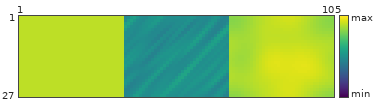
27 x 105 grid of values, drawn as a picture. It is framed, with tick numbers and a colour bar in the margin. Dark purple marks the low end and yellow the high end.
The table splits into one row of 3 panels. Panel 1,1: very high, flat. Panel 1,2: middling, slanting up to the right, faint in contrast. Panel 1,3: very high, smooth, faint in contrast.
